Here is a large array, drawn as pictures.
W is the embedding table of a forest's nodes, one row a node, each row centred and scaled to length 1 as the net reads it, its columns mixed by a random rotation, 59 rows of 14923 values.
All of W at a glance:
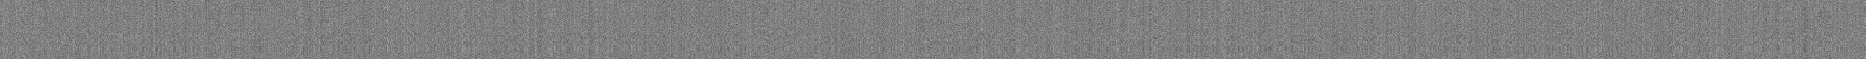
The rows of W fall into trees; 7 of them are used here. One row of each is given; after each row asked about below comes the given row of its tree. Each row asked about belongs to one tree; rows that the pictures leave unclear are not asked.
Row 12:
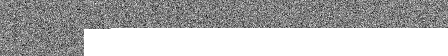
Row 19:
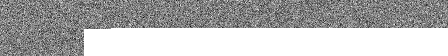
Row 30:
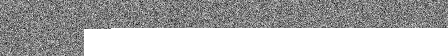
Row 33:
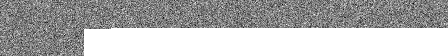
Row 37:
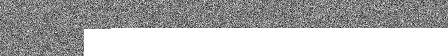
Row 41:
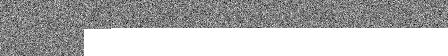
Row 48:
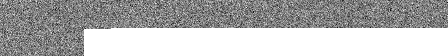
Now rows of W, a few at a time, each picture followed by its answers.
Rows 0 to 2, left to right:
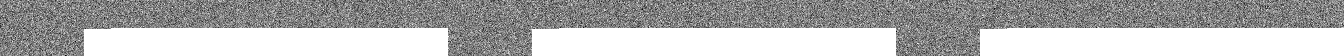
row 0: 30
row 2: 41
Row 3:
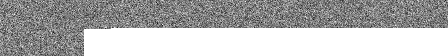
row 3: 48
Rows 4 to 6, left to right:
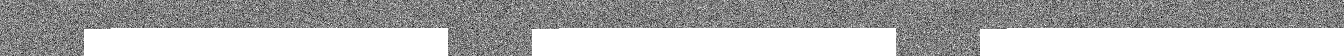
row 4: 19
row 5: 30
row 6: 48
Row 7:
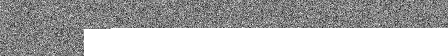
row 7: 37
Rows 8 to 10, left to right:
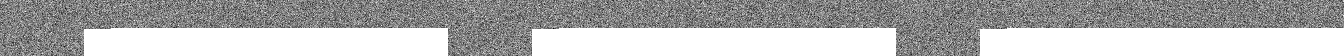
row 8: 48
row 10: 48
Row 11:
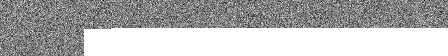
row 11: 41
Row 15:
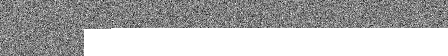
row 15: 41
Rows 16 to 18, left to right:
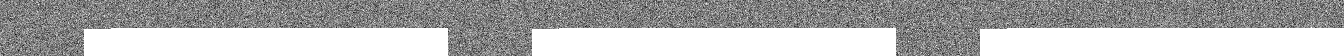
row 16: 12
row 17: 41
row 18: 30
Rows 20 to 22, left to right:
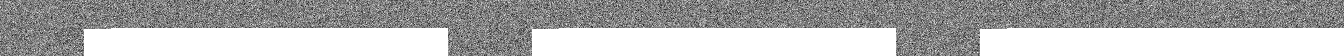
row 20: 37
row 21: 19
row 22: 37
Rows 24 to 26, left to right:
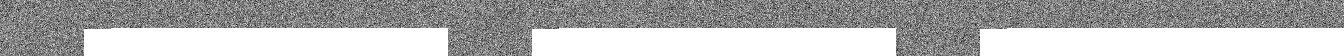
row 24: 41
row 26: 37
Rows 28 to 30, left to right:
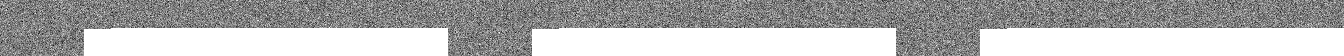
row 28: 19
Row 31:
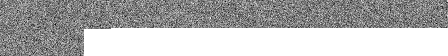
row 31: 48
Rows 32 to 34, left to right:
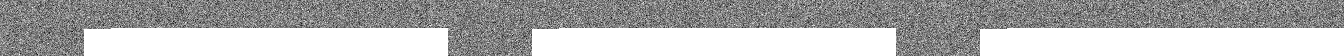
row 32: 12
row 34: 33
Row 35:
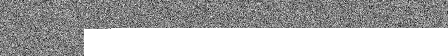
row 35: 41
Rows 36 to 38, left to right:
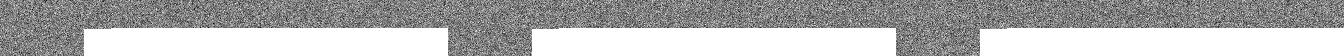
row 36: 41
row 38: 37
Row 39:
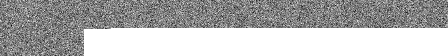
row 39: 48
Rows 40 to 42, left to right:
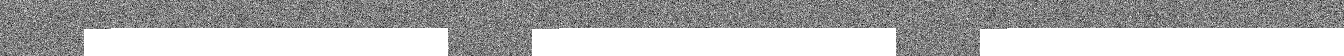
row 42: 41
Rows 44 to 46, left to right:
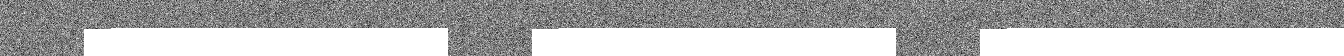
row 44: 19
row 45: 12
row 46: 48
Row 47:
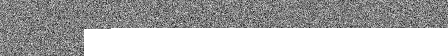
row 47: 48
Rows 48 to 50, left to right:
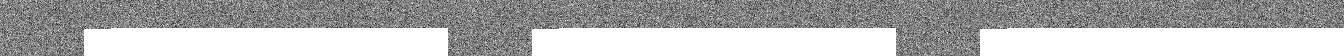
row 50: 48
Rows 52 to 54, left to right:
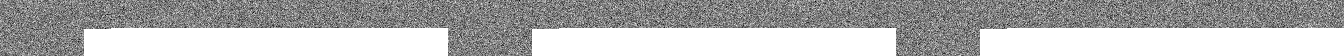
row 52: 48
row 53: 33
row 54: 30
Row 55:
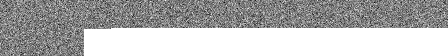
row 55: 41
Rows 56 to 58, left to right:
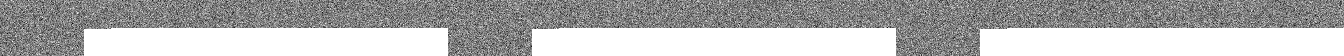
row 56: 30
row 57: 19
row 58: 41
